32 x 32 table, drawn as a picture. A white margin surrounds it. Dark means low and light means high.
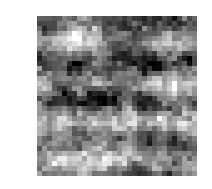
Stripes running across repeat 4 times from top to bottom. The values follow a bell shape. No row or column stands out. Streaks run across, left to right.
